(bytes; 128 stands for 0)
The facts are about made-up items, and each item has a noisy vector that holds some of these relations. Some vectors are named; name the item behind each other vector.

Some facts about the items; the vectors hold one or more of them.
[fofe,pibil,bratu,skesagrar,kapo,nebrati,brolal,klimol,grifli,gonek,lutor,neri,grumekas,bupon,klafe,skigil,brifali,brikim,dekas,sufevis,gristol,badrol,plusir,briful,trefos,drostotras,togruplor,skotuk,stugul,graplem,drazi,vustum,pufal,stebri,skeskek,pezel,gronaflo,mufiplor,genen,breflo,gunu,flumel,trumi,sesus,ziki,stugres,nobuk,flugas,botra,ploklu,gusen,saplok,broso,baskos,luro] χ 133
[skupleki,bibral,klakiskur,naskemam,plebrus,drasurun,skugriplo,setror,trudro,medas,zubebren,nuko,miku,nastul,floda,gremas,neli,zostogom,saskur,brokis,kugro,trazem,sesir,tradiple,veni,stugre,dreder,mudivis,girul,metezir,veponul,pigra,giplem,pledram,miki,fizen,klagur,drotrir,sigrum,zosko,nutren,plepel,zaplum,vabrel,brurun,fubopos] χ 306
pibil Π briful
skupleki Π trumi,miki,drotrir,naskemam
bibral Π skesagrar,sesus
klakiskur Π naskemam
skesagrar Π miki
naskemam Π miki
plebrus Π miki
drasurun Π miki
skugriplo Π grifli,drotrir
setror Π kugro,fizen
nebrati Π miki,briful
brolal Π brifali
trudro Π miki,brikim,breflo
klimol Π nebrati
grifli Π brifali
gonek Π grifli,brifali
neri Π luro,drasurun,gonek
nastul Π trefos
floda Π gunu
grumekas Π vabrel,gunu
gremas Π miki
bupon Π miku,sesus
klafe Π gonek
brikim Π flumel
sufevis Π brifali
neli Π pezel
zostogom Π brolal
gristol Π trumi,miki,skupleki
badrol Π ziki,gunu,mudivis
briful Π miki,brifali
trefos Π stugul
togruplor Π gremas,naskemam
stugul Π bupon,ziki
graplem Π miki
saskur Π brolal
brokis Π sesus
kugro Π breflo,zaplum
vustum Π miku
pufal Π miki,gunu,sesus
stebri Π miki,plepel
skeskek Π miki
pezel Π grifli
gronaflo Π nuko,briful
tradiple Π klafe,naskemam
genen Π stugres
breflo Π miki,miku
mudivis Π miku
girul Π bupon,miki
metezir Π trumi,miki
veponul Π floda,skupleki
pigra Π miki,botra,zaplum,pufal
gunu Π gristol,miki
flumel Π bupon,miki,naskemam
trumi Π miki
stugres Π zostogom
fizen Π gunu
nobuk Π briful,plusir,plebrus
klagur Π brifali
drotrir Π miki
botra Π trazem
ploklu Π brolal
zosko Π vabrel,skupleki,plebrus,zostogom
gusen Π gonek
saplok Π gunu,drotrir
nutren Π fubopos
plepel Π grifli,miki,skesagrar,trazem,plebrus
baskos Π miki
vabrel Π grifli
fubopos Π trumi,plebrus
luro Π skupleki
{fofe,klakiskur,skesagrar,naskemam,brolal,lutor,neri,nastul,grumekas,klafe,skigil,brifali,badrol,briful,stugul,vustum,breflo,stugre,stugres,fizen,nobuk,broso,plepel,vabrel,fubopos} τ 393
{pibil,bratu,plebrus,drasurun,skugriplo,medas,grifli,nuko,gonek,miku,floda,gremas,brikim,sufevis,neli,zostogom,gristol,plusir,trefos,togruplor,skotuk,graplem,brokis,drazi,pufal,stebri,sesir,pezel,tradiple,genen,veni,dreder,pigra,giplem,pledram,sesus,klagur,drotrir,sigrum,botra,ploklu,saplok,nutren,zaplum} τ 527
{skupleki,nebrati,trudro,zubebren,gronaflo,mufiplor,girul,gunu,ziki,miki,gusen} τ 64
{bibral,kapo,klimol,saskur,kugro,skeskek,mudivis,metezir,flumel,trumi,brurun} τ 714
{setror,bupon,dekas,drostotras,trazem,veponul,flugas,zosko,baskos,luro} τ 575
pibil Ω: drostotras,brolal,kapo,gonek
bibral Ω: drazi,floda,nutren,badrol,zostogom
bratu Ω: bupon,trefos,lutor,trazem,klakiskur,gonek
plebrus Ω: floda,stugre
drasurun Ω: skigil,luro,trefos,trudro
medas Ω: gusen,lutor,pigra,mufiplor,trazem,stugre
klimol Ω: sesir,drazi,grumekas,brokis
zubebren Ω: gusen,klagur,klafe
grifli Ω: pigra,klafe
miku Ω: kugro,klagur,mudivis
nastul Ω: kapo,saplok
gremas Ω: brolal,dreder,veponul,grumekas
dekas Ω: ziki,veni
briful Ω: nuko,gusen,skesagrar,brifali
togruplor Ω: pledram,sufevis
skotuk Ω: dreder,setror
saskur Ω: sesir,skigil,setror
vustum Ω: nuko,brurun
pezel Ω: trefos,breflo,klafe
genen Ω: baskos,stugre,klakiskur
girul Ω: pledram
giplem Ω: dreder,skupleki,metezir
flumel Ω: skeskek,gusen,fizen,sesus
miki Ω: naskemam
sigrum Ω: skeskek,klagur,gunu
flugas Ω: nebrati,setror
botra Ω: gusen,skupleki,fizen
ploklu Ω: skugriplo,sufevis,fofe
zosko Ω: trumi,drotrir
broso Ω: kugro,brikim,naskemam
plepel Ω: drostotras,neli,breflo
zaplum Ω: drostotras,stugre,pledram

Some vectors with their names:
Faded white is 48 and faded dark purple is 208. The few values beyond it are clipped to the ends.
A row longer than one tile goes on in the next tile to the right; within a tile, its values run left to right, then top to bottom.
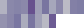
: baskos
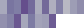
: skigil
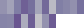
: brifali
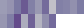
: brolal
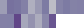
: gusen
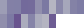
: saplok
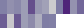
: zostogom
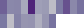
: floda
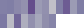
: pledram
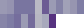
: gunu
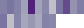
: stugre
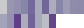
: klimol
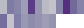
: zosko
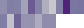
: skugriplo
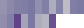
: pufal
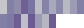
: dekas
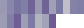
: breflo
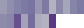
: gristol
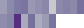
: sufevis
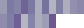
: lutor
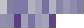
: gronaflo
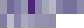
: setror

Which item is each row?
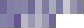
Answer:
trefos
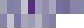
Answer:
mudivis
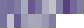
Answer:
pigra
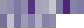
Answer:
vabrel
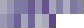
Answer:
skesagrar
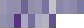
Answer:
pibil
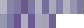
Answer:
fofe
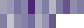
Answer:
naskemam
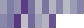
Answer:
skotuk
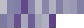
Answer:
broso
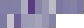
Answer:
brokis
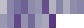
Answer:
nebrati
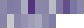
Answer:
klakiskur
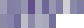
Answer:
bupon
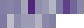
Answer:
fizen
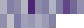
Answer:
metezir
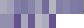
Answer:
briful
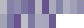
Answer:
kapo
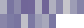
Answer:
drostotras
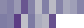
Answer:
bratu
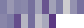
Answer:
sesus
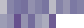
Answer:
nobuk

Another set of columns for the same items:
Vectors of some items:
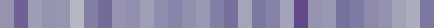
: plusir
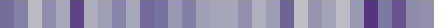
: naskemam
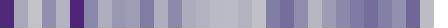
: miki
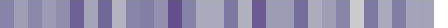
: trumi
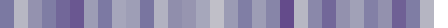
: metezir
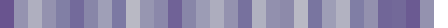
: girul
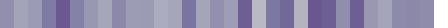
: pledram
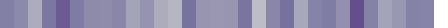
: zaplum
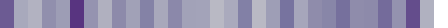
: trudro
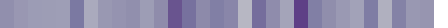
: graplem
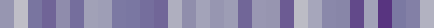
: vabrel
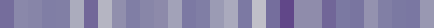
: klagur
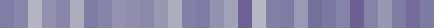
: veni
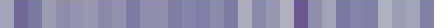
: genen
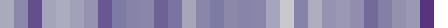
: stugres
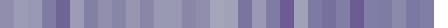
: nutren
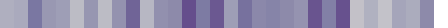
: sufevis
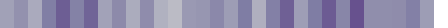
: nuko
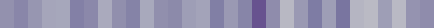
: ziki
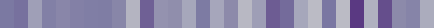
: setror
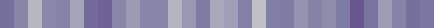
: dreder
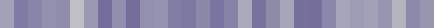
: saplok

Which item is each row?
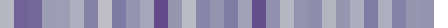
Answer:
stugul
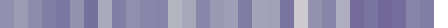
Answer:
nastul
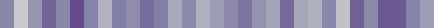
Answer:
plepel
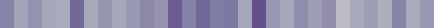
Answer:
baskos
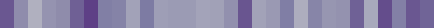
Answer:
zubebren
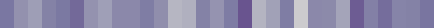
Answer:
stugre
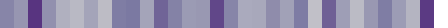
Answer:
brolal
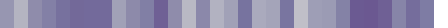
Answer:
fubopos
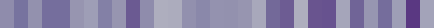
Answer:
floda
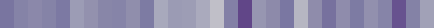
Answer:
bibral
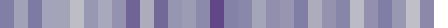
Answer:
brifali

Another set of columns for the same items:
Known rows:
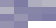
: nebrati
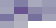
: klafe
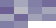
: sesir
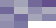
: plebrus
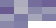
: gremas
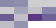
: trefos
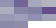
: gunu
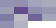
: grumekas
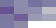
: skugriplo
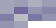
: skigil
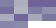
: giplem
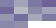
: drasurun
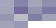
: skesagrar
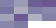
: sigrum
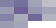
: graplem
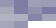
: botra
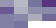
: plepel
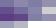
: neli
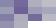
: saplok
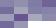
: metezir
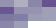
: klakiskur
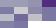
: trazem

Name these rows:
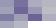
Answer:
gonek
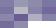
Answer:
trudro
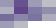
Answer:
gusen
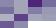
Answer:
zostogom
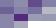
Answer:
klagur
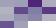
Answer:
stugres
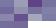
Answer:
zosko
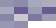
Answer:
vustum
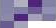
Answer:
saskur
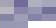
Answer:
mufiplor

